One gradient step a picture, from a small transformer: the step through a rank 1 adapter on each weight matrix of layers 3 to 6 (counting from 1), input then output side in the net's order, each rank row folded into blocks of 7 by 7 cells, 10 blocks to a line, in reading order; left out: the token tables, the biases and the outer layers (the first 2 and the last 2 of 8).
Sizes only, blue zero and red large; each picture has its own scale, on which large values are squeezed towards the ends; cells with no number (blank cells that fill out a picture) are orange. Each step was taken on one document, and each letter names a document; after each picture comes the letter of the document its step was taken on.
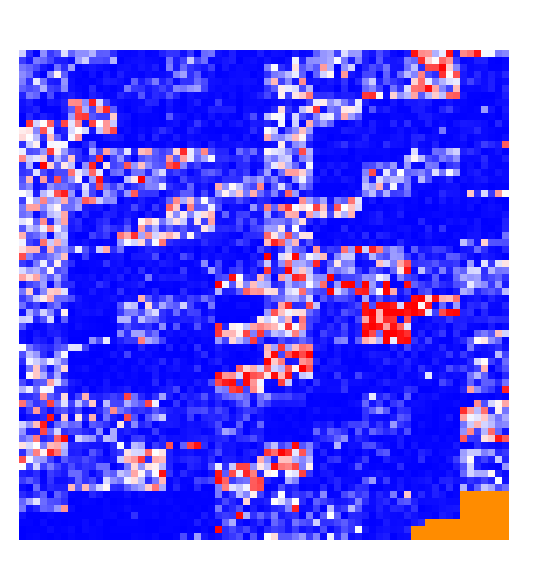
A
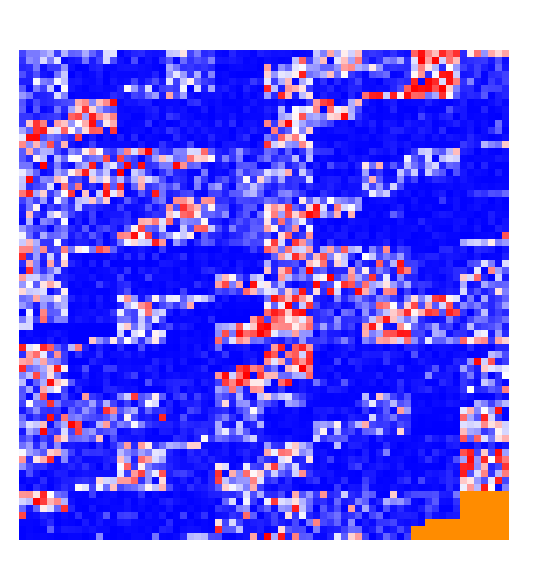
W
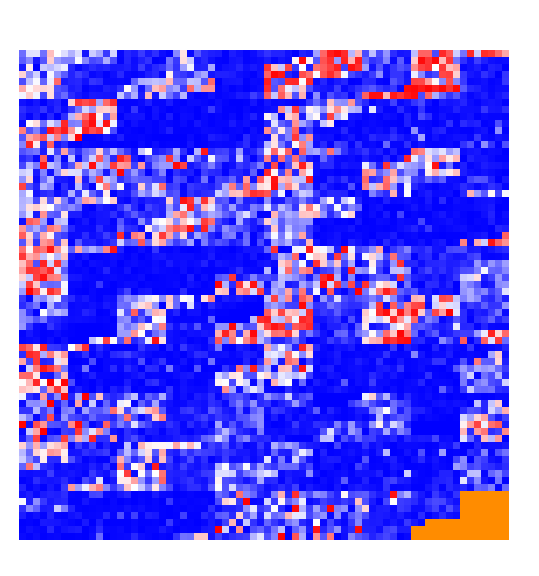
W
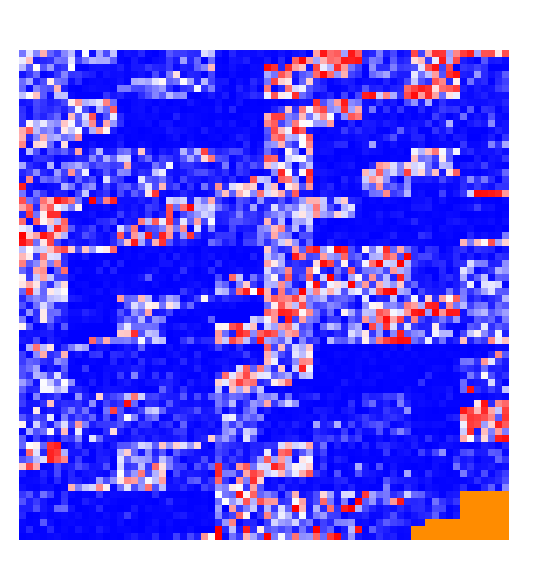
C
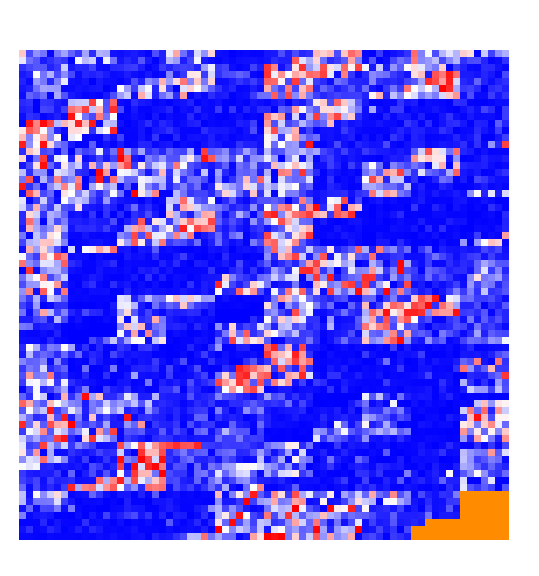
W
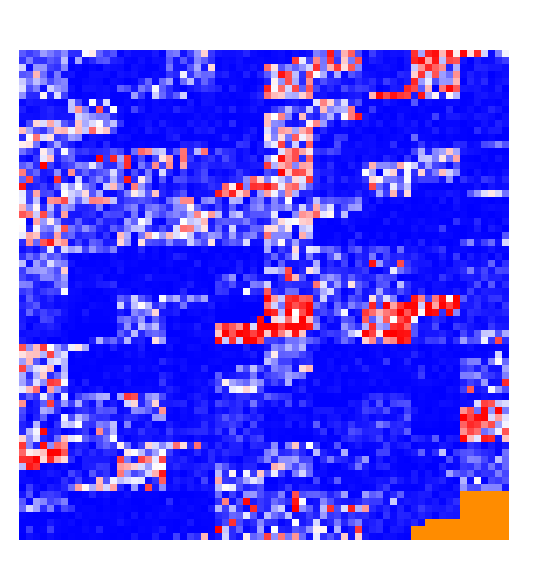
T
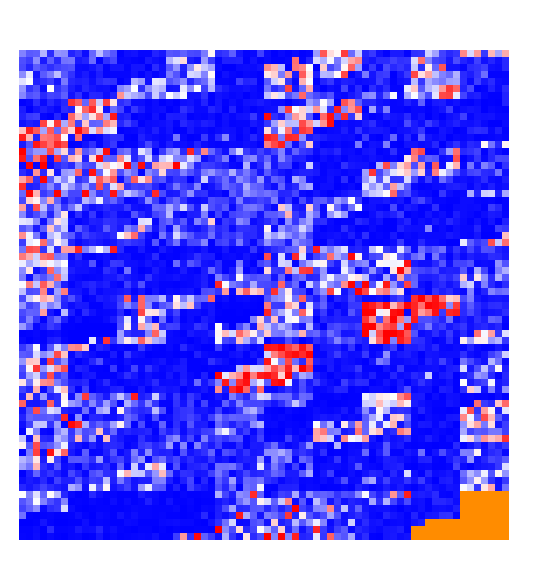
A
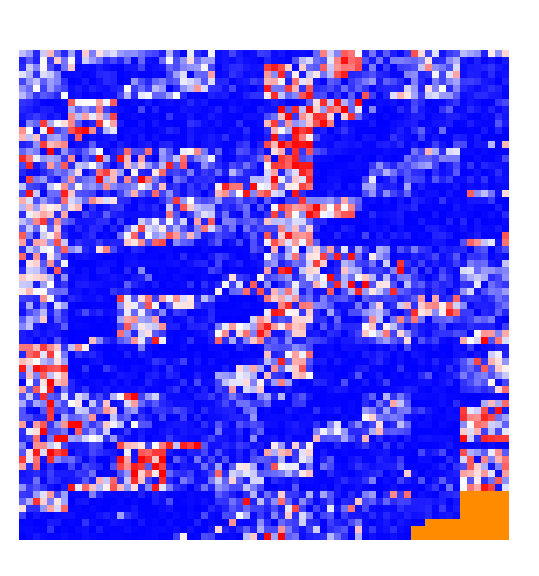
A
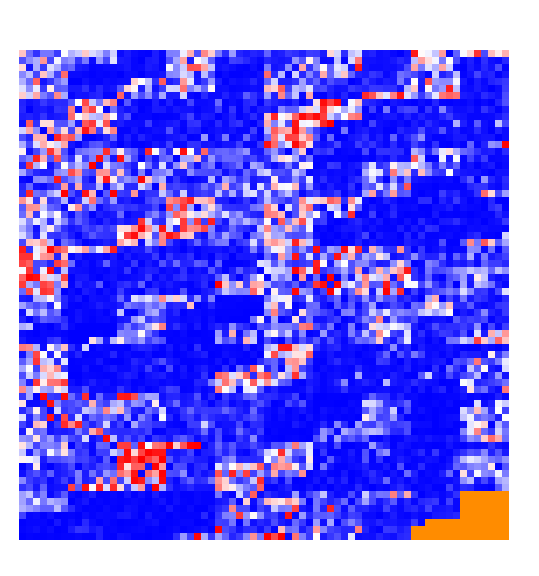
A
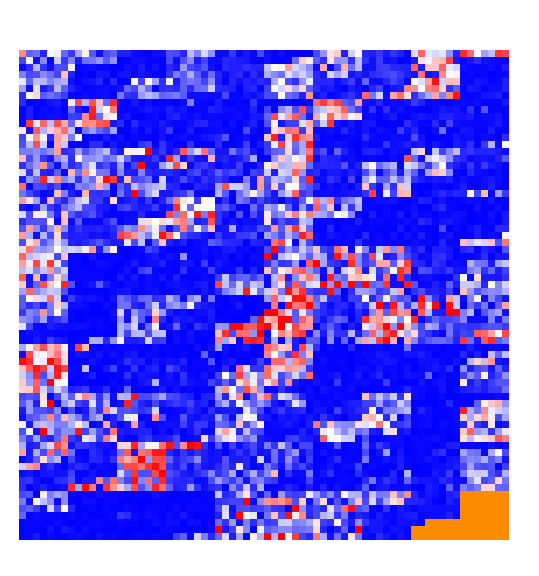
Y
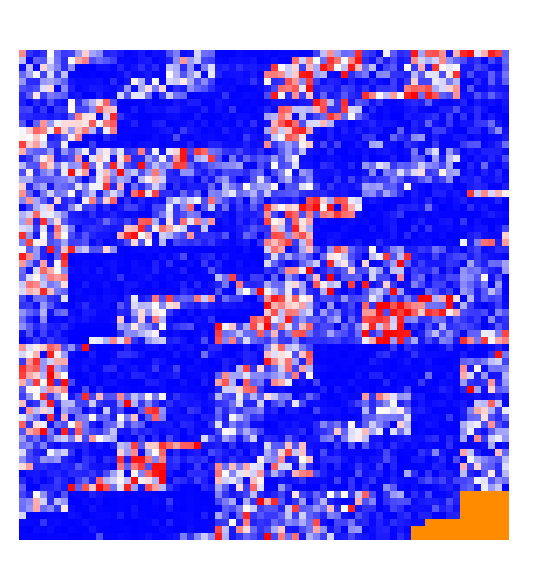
C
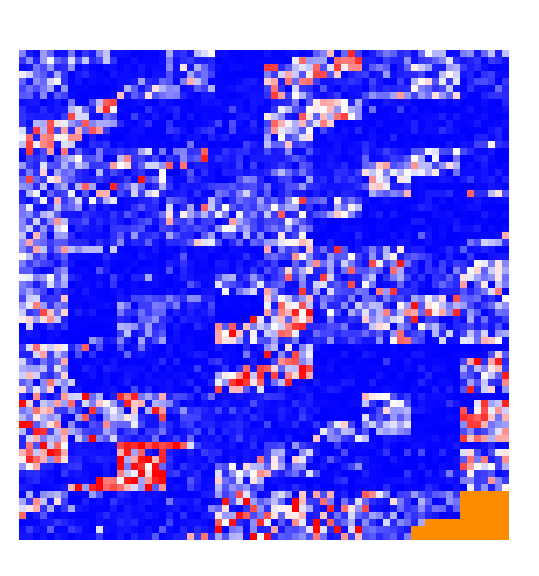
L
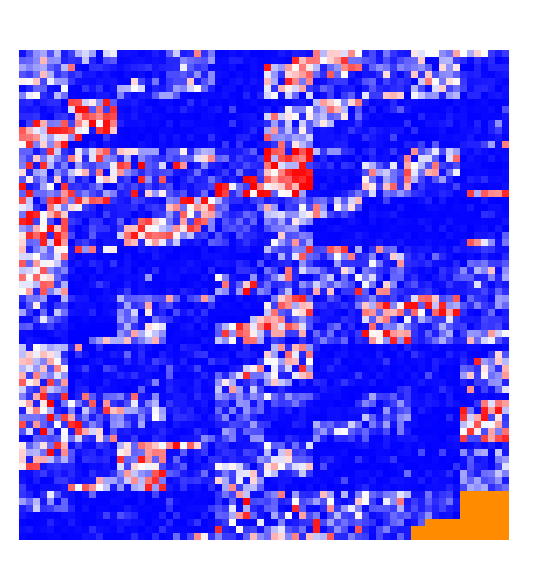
W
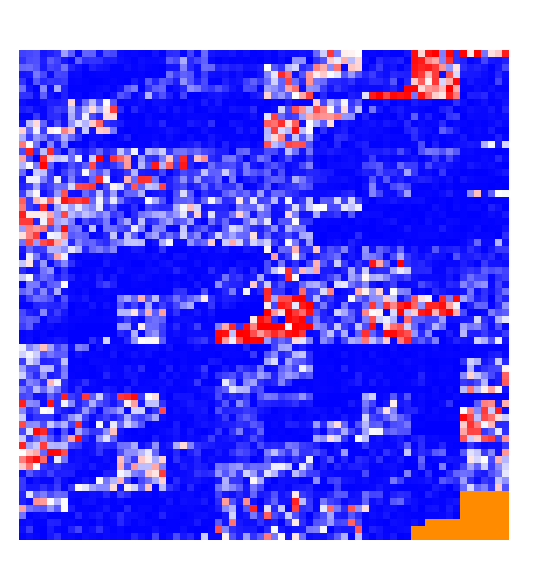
T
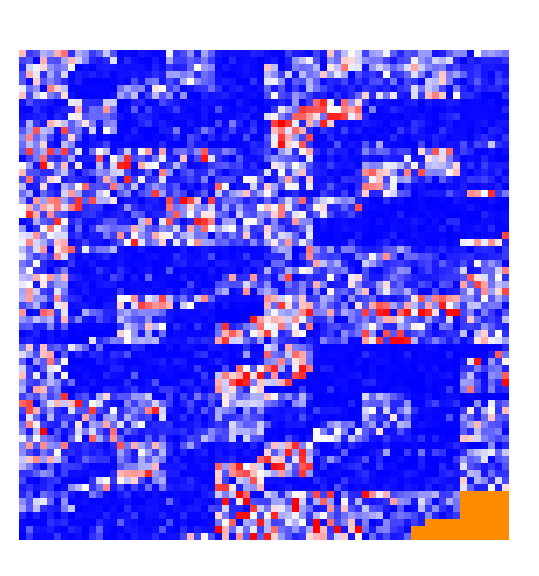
L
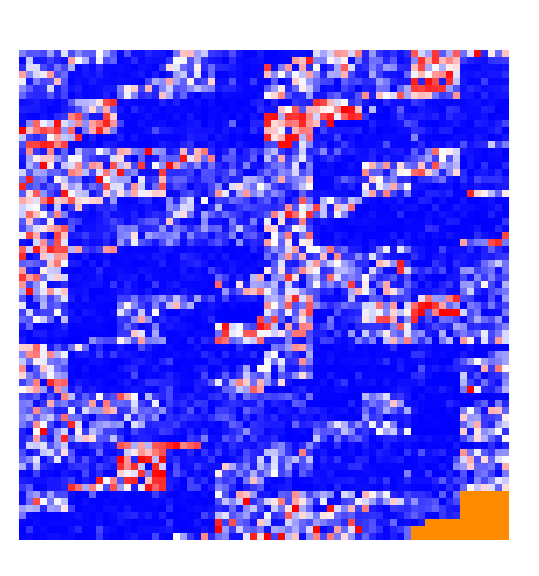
W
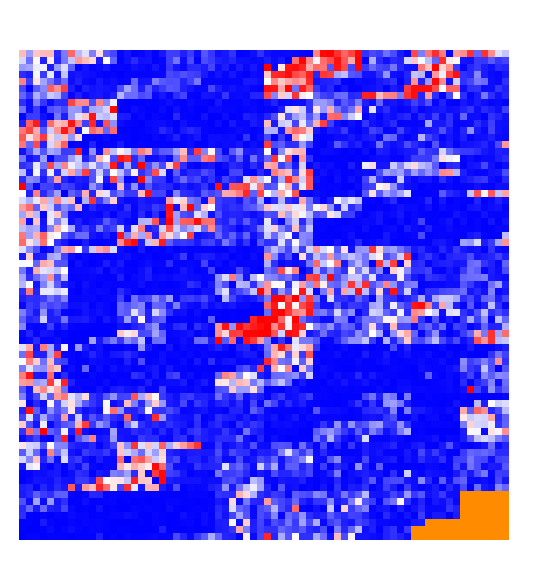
C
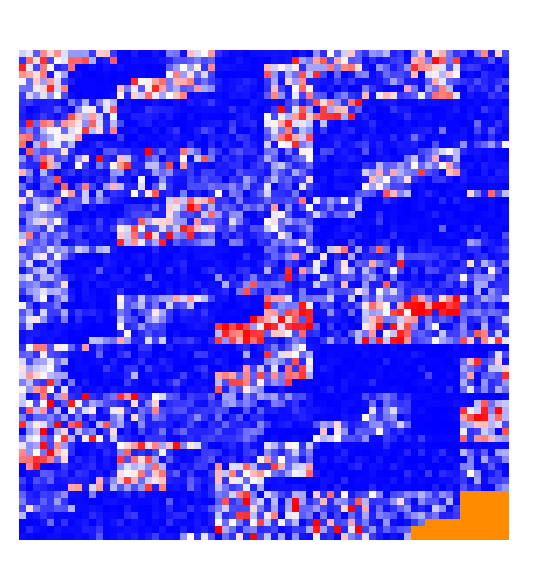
L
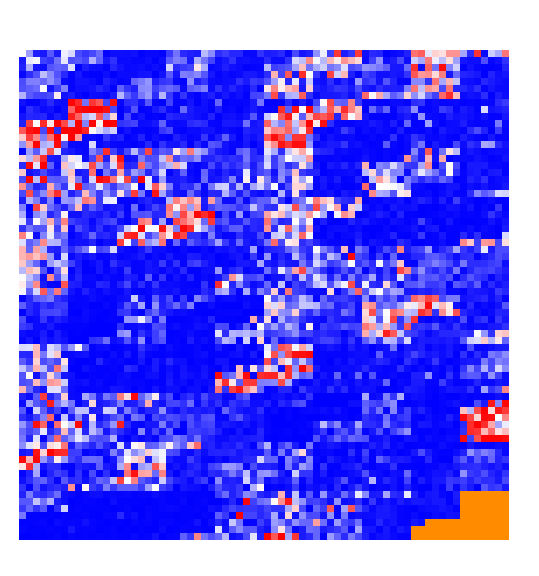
A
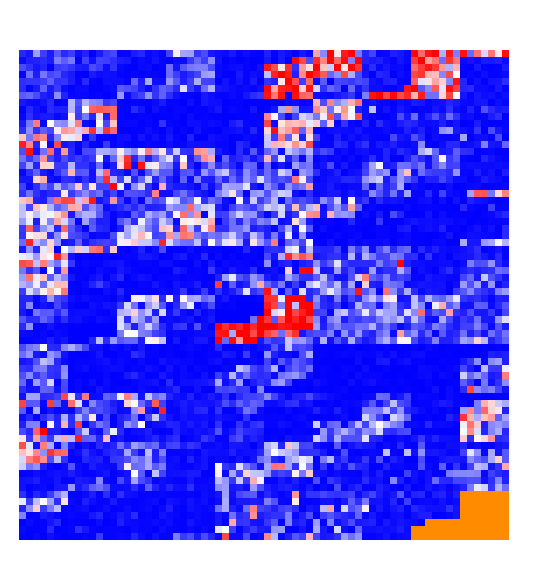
T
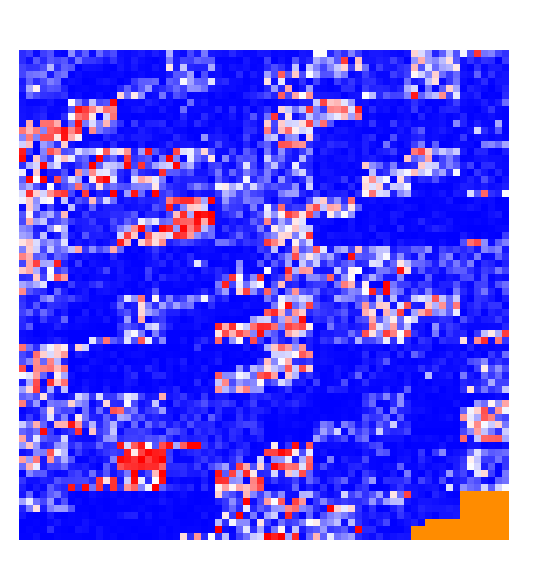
A
